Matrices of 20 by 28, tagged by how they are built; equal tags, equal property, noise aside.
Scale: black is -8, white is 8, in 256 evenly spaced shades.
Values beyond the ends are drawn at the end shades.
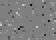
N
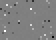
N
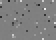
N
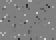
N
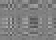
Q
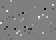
N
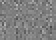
Q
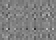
Q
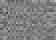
Q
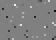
N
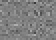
Q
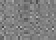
Q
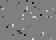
N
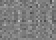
Q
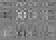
Q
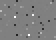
N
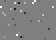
N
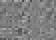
Q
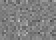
Q
